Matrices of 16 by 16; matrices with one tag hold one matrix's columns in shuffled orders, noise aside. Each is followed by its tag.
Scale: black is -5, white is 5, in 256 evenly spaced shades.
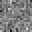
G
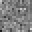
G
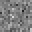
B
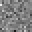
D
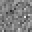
B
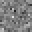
B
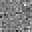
D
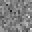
B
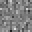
G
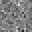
D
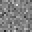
D
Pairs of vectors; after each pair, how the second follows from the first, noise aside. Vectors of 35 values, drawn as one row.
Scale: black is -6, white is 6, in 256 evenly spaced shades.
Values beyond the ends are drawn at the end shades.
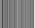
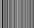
scaled up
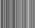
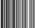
scaled up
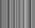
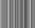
negated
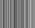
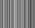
negated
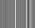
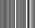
scaled up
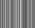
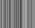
negated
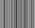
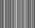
negated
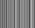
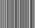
negated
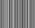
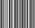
scaled up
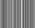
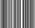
scaled up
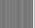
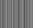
scaled up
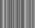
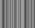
negated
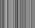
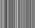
negated
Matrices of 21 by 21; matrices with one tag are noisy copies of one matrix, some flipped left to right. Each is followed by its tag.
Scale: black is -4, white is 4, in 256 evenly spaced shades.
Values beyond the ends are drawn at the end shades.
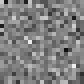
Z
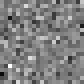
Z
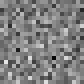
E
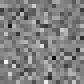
E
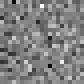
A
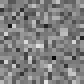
E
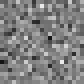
A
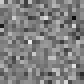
Z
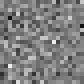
Z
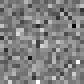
E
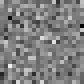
Z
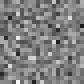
Z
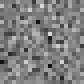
A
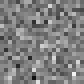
E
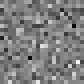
E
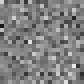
Z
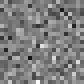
E
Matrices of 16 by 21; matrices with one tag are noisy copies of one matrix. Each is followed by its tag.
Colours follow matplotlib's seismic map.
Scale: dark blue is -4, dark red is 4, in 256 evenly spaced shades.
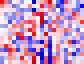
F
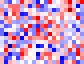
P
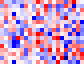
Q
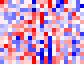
F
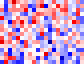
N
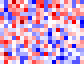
N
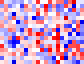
Q
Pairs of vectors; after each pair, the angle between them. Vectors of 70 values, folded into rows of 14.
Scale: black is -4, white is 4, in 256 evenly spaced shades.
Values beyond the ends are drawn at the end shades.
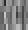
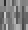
nearly parallel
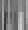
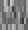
orthogonal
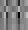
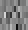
partly aligned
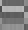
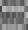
nearly parallel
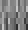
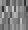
orthogonal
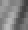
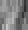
nearly parallel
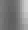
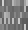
orthogonal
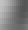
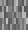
orthogonal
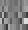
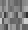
nearly parallel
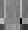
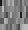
partly opposed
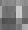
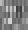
partly opposed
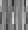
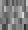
partly aligned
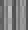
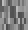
orthogonal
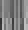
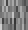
partly opposed
